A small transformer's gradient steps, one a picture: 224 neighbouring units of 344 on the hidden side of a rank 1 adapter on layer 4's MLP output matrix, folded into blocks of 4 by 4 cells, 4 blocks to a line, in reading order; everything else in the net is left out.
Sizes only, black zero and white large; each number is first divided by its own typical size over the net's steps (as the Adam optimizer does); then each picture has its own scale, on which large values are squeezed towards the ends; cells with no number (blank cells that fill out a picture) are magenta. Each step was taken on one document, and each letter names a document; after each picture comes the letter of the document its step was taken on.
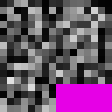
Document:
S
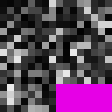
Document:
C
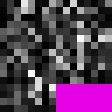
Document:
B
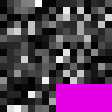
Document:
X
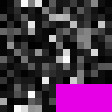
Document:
X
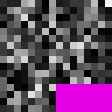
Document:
C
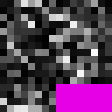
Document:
X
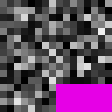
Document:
C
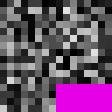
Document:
S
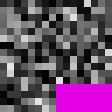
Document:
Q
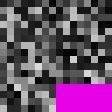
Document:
S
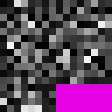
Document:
X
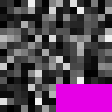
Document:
B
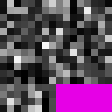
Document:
C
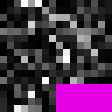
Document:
X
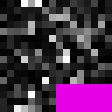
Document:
X
